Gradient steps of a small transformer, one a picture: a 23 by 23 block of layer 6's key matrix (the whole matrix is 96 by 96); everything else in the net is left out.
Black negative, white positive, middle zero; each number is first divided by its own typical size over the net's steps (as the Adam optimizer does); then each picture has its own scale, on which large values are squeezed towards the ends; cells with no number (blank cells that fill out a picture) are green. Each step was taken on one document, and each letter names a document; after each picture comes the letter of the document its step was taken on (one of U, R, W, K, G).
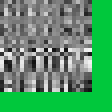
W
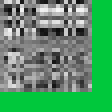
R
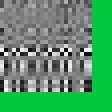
W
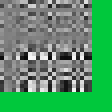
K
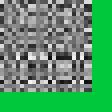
K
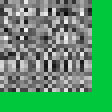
W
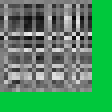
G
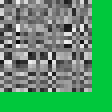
K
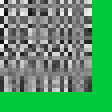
W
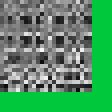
G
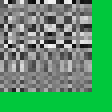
K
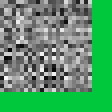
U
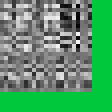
G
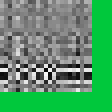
G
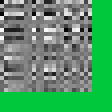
U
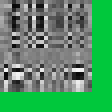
G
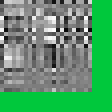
U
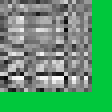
U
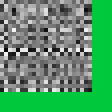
W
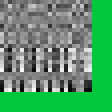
K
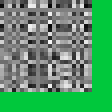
K
